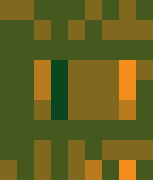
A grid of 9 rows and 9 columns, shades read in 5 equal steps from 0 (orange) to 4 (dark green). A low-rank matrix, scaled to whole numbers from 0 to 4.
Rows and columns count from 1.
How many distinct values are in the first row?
2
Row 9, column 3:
2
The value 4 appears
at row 4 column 4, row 5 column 4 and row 6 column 4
